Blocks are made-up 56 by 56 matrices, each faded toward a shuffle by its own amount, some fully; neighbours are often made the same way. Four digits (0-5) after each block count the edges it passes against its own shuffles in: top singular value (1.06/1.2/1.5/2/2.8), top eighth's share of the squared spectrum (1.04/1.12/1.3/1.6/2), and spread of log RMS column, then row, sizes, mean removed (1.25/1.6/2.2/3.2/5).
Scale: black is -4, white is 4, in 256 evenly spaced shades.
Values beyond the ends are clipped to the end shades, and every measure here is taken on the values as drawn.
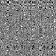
4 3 2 2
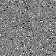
2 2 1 1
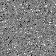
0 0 0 0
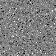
1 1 0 0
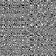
4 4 2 2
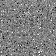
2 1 0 0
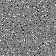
0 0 0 0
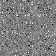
2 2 0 1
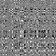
4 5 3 3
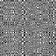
4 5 3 3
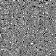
3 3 1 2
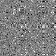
4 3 2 2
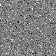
0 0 0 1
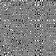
4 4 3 2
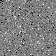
2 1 0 0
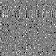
4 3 2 2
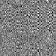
4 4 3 2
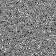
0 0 0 0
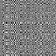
5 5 3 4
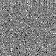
3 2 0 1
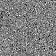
2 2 0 0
